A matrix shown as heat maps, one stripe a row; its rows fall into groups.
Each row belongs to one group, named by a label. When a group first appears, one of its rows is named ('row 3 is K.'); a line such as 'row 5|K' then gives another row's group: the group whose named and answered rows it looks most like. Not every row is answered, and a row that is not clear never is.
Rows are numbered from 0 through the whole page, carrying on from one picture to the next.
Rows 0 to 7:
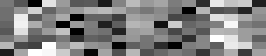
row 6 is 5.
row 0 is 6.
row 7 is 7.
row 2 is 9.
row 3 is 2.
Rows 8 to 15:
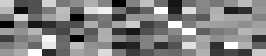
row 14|5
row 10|9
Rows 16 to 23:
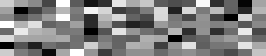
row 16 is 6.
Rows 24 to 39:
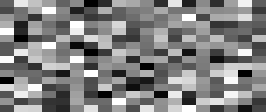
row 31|2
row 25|7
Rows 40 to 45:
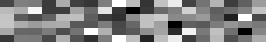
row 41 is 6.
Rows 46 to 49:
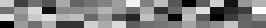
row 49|7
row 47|6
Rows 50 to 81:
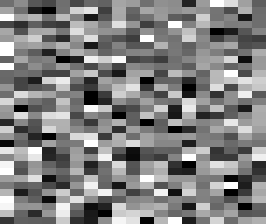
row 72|6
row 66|9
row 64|6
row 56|6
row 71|6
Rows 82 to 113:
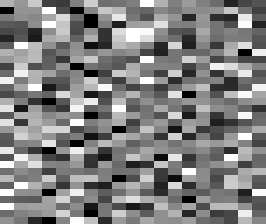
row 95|2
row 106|6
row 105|6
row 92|2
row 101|2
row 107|5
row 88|2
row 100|9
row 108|2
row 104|2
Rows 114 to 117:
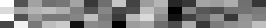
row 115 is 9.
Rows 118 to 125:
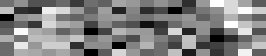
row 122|2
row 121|5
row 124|9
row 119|5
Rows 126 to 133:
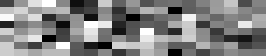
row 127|9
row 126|7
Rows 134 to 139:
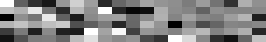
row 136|7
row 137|9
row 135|6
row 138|7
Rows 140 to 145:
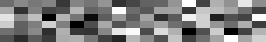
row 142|6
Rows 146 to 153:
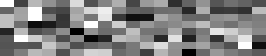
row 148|6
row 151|2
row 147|6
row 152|7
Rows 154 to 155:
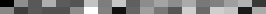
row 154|7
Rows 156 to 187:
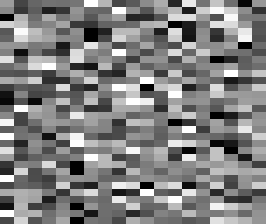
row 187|9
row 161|2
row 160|2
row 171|2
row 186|6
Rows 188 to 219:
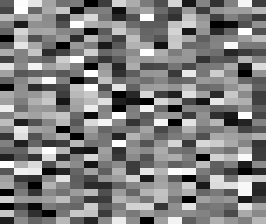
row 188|2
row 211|6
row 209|7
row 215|7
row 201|5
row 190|5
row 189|9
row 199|7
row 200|7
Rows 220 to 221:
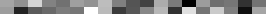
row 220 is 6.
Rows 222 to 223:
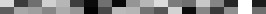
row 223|2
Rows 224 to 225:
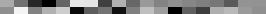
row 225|9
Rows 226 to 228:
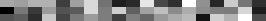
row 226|5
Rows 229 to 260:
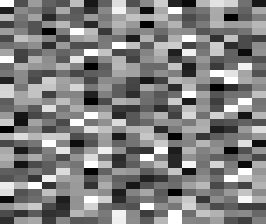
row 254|5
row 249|7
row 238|2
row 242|6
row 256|5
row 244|5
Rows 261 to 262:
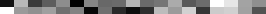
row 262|6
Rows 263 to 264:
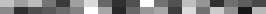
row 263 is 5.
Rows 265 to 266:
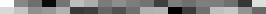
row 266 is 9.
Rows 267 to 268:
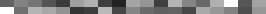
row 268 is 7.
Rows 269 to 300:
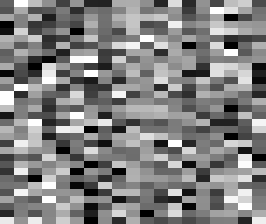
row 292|2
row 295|7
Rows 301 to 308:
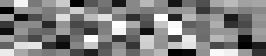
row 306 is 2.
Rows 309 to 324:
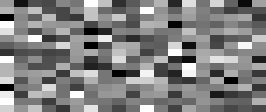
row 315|2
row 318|6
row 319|5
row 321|7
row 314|6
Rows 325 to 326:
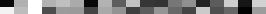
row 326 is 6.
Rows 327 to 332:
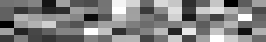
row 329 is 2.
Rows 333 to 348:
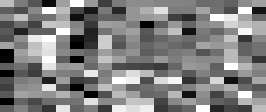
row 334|7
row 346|2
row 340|7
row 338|7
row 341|7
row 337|2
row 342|5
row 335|9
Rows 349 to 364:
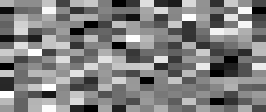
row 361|7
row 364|7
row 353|9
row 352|2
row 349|5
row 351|5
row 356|6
